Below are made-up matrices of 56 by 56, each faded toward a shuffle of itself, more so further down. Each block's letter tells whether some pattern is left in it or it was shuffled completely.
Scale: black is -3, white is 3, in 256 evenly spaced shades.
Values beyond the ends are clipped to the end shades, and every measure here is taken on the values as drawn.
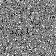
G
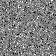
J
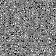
G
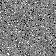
J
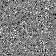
J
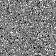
J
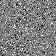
G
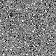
G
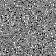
G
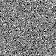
G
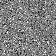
J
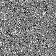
J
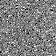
G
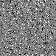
J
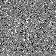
J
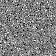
J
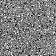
G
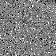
G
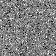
G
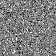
J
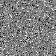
G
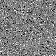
G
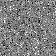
G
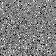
G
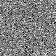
J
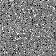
J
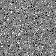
G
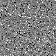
G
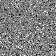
G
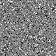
G
